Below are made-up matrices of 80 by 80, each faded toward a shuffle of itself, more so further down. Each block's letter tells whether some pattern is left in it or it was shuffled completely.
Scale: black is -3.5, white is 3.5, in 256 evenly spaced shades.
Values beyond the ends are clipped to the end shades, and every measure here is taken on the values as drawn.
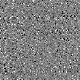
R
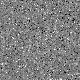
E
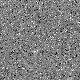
E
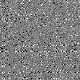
R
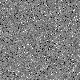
E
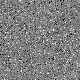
E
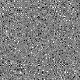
R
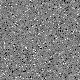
E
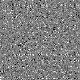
R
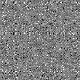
R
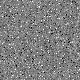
E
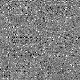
R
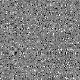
R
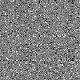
R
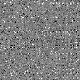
R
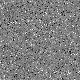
E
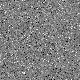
E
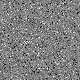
E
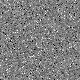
E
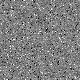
E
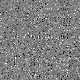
R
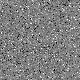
E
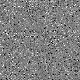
R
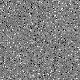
R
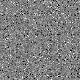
R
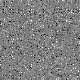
R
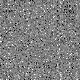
R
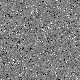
E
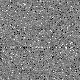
R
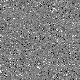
R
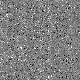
R
